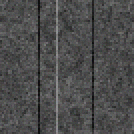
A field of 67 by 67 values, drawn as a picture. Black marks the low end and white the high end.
The grain runs up and down. Columns 20, 29 and 47 stand out from the rest. A few values lie far out on both sides of the bulk. On average the colour sits 30% of the way up the scale.
